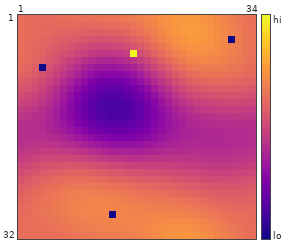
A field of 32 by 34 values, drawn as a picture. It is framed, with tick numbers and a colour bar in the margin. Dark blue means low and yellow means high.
The ninth with the lowest average is the centre. Four lone cells stand out: one far higher and three far lower than their neighbours. Values change most from cell to cell in the top middle.
